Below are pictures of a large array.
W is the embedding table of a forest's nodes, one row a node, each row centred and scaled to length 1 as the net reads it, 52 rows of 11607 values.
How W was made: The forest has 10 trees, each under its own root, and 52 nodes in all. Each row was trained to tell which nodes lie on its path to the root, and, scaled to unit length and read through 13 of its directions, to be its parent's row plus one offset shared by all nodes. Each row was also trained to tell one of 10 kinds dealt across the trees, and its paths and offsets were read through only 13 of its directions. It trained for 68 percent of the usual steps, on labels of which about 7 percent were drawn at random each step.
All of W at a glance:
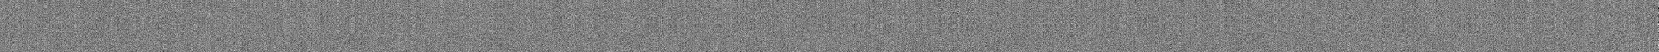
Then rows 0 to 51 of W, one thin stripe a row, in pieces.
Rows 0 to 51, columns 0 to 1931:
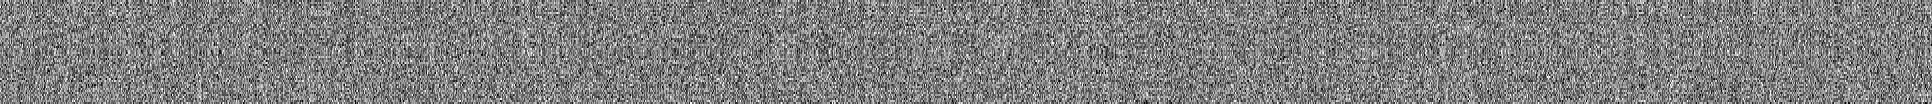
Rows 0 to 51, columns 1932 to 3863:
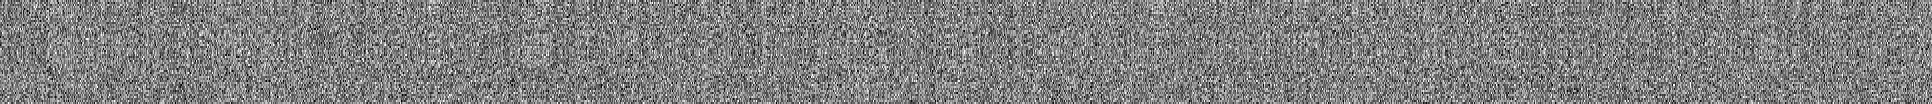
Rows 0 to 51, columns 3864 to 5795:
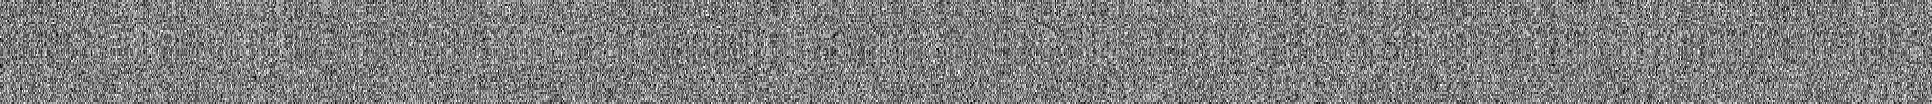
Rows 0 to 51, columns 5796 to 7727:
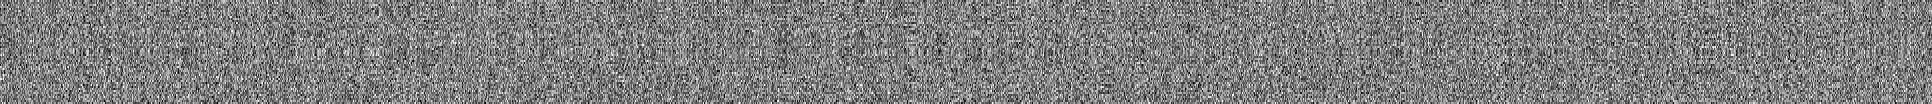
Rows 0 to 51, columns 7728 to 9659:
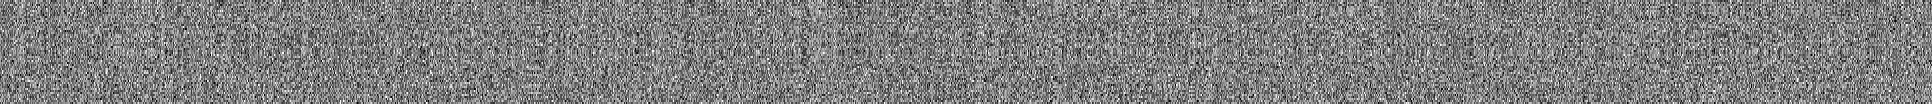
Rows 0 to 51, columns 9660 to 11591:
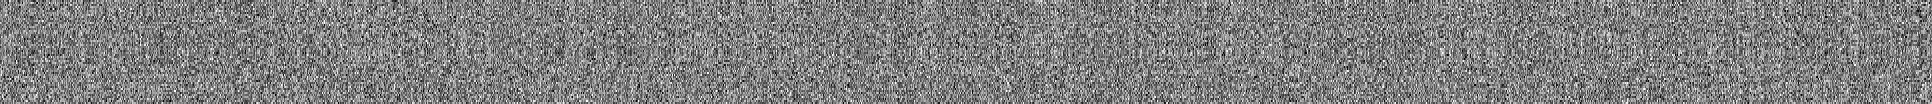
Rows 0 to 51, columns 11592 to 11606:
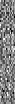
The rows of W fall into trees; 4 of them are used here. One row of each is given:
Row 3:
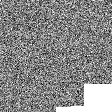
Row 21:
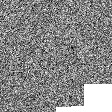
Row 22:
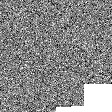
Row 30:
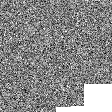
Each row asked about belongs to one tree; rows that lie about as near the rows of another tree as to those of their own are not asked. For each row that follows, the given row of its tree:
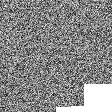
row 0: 21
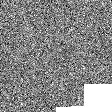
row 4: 30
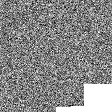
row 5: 3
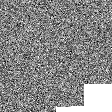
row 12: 30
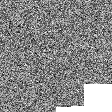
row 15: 22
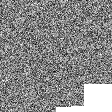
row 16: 22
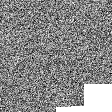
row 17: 21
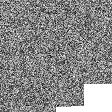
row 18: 21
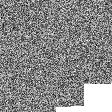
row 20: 3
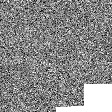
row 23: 30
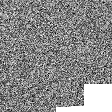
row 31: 21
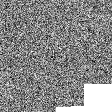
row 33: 3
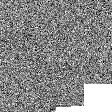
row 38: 22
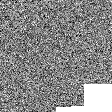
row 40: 22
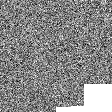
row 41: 30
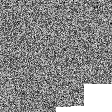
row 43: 3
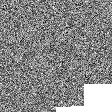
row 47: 30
